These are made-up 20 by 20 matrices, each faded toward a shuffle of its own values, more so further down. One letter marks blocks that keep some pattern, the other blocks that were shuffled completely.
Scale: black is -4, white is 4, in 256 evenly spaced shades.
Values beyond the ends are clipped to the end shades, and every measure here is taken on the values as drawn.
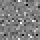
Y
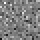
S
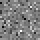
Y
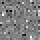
Y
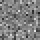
S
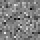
S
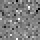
S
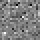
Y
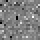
Y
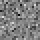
S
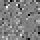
Y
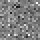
S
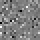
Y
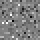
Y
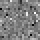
S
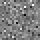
S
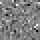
S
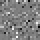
Y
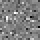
Y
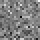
Y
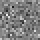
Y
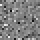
S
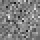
S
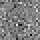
Y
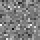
S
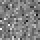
S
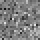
S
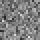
S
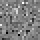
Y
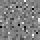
Y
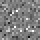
S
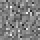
S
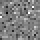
Y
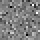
S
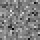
S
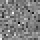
S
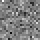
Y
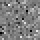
S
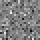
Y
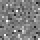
S
